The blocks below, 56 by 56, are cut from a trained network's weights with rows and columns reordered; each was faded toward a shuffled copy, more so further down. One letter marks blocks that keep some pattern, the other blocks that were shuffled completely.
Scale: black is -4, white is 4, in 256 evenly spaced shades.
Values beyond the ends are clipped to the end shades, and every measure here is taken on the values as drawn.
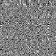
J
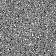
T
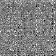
J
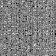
J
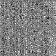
J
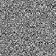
J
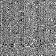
J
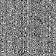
J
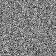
T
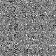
J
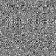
J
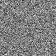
T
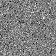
T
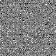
J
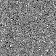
T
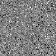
J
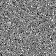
T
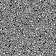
T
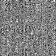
J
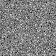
T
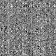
J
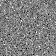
T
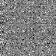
J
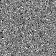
T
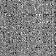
J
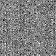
J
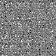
J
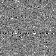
J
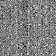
J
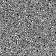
T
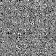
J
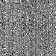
J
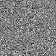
J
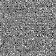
J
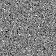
T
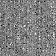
J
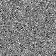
T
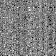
J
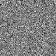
J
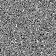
T
